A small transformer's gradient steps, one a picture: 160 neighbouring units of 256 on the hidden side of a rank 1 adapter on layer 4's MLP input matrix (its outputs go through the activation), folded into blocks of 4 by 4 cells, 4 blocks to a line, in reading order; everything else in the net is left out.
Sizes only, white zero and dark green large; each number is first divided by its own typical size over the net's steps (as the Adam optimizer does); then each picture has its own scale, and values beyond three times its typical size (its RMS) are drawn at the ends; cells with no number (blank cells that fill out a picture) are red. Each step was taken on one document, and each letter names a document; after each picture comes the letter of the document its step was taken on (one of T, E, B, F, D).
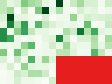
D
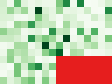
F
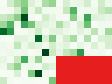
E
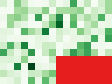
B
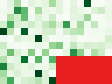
E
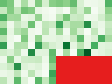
B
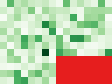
F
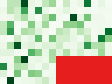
E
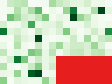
E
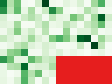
F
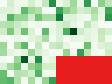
B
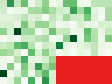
F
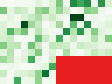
D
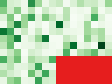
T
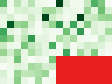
D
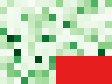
T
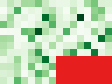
D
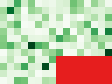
F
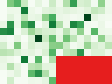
E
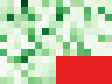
B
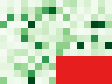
F
